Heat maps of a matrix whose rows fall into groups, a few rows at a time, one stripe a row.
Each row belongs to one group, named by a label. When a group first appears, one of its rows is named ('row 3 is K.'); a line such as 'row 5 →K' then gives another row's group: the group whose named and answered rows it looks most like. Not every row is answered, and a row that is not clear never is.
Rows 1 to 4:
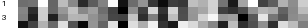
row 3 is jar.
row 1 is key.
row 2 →jar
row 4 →key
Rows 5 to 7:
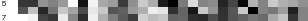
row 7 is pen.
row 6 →pen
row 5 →key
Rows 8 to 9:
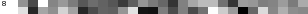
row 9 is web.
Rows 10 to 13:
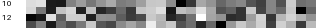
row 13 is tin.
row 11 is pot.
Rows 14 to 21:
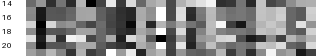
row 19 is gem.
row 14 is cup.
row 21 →cup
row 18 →jar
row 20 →jar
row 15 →jar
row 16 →jar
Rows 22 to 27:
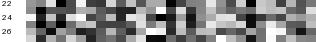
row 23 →jar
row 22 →cup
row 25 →jar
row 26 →pot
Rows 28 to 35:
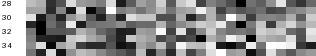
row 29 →cup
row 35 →jar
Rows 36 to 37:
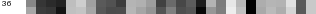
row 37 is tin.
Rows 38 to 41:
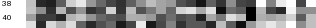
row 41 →web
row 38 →tin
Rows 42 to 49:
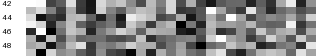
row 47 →web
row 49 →web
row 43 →pen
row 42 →pen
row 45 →pen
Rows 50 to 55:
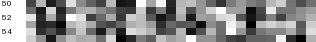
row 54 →gem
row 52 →gem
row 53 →tin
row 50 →pot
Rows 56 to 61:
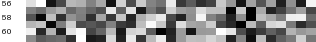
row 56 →pen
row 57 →cup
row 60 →gem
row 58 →key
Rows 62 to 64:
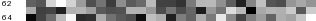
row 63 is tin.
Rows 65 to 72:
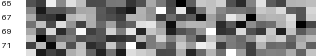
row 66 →jar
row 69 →cup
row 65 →key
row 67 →tin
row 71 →cup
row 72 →gem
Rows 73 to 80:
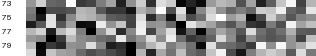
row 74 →jar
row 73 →pen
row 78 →pen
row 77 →pen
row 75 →jar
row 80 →web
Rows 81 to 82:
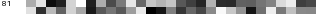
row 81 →pen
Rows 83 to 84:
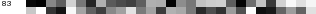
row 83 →key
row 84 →pen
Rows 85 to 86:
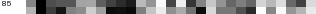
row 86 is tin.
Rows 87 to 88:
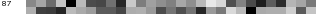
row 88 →tin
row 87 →cup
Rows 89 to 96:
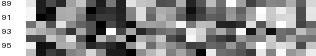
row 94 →key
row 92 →pot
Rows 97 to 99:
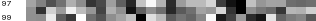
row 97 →pot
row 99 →cup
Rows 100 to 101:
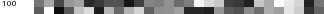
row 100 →pot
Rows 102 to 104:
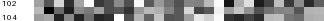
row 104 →cup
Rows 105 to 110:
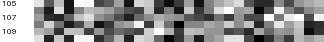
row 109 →pot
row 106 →jar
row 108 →cup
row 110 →gem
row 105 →gem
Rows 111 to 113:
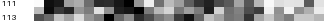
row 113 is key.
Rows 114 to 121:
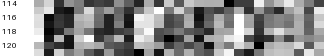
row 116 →gem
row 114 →pot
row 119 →gem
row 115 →pen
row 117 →gem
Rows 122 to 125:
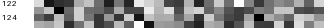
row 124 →key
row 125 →cup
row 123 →pot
